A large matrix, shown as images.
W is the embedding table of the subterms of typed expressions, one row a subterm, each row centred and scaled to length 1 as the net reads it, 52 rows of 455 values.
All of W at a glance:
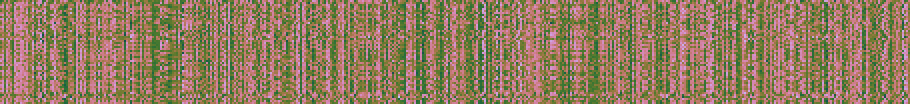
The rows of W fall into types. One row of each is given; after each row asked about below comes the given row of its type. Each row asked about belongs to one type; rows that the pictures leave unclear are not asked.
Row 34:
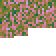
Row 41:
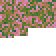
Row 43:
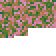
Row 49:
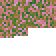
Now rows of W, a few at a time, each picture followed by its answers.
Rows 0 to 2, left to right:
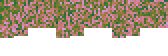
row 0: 34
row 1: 34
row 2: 41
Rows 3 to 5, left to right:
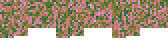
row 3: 43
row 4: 43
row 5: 34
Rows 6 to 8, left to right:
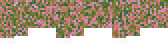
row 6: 49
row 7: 43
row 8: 34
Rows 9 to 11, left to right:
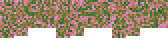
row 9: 49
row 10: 41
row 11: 41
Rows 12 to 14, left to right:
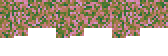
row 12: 34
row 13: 43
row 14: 34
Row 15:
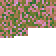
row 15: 49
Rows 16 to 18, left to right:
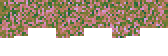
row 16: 34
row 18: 49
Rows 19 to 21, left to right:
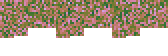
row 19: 49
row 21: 34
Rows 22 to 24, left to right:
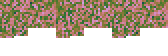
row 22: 43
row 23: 34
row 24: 43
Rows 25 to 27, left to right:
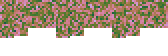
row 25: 41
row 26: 43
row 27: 43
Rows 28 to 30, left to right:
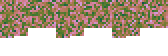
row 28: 41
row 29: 43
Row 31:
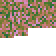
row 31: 34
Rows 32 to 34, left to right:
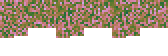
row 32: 49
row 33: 34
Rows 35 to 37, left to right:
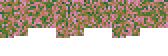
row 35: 43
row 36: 41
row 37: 41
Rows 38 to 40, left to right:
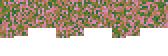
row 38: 34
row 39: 49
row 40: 43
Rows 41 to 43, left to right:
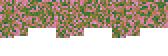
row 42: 49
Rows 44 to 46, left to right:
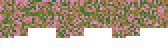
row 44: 41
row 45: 49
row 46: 49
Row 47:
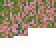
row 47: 34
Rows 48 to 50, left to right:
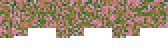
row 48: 41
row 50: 41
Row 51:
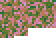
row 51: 43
